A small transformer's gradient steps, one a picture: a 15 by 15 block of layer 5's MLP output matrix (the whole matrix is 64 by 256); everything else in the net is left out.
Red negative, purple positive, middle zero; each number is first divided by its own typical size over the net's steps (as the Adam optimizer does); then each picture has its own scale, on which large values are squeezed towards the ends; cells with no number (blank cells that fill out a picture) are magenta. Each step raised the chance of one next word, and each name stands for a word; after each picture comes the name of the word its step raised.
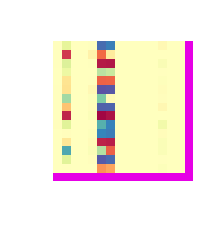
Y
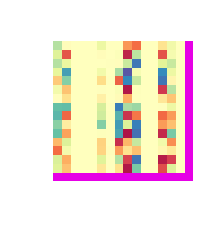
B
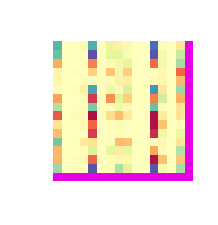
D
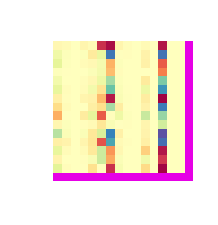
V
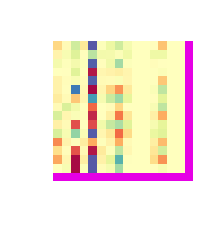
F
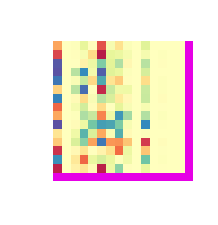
B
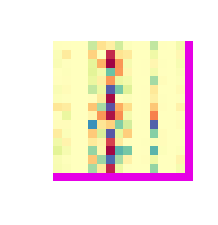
Y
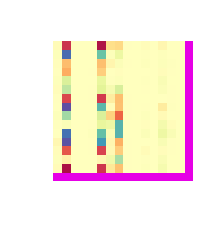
V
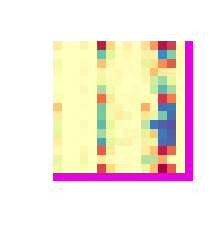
V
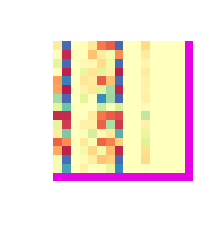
F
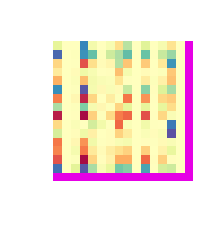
D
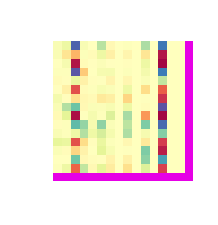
Y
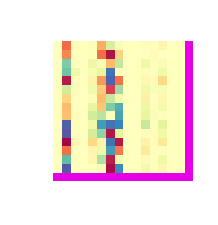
B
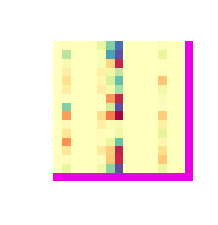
D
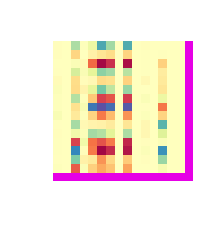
Y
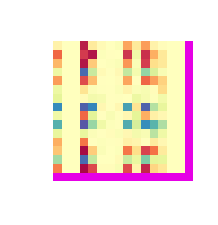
Y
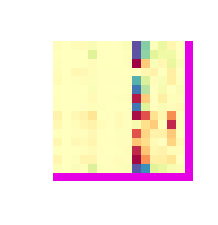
D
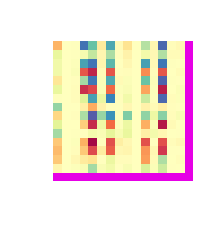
F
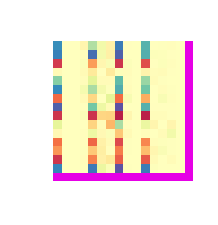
D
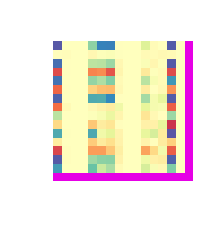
F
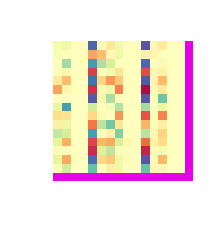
F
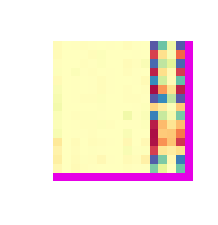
F
